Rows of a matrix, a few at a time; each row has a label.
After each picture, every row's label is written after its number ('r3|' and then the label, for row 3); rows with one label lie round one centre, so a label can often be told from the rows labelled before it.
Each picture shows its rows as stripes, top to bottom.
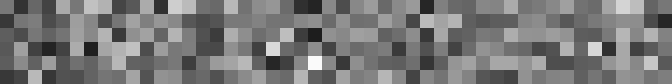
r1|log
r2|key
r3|log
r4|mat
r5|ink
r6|key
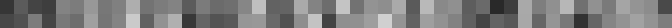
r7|key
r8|key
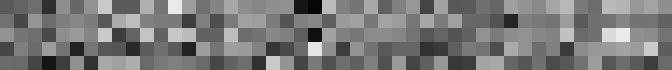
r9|log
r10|key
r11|log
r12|ink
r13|mat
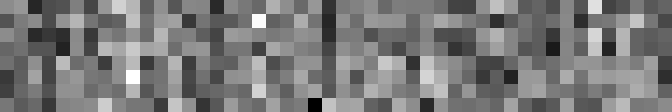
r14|mat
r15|key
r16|mat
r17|mat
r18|key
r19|key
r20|key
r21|log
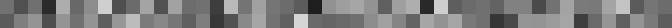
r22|log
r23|key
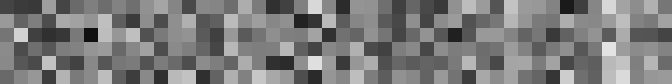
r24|ink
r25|log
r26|mat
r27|log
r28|ink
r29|log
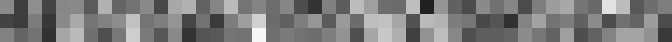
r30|log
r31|key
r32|key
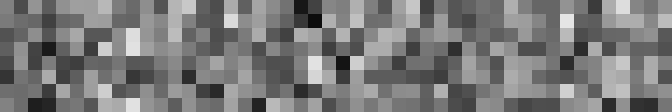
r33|log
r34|log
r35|key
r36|mat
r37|ink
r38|ink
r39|log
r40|mat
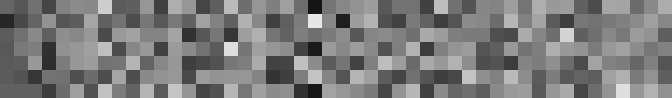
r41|log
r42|ink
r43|key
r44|log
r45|key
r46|ink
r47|log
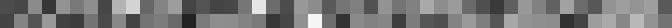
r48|key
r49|ink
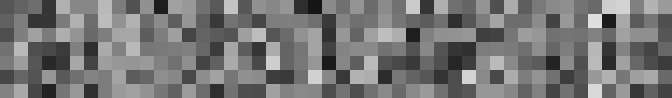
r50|log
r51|mat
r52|key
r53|mat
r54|mat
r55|ink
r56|mat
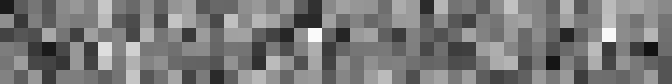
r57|log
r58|log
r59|ink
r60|mat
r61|mat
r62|key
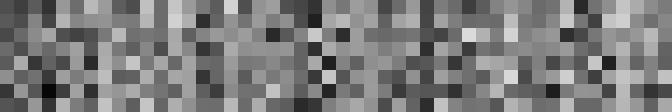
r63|log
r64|log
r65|ink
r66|log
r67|mat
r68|log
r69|mat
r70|log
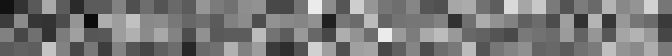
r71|ink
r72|mat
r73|key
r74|ink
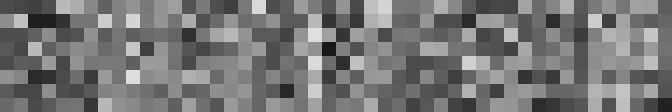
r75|key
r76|mat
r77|ink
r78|key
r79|ink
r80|mat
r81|ink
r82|mat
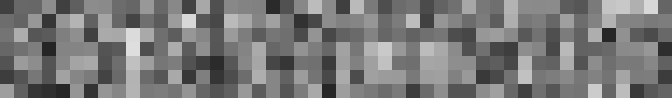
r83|ink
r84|log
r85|mat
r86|key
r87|key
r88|key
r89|mat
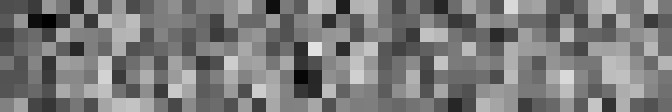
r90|ink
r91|mat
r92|key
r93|ink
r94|log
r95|log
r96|log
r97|mat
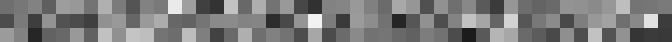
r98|log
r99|ink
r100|mat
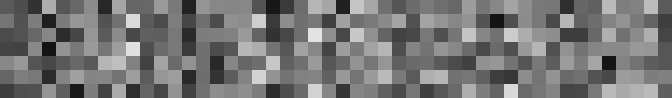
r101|ink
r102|key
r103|ink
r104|key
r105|mat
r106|key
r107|ink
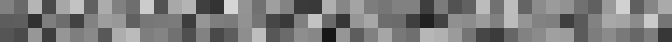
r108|log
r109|ink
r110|key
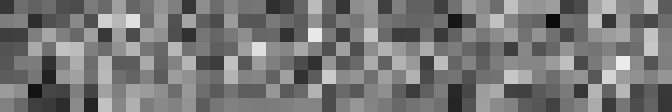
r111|ink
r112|mat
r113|ink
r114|key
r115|log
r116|log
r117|mat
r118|mat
